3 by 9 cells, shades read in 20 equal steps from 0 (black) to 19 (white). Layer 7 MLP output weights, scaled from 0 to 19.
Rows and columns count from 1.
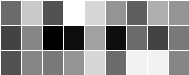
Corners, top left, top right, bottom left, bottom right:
8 11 6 10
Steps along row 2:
up down up up down up down up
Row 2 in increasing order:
0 1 1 5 5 8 9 10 12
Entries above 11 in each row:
4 1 3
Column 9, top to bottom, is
11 9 10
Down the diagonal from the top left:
8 10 9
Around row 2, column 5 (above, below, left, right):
16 16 1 1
